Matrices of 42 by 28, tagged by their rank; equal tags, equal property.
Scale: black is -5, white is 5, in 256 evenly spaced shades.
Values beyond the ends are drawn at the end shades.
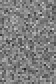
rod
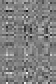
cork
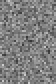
rod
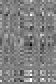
cork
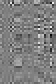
cork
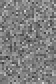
rod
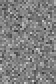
rod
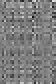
cork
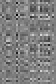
cork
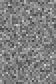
rod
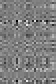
cork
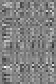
cork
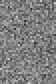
rod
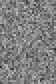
rod
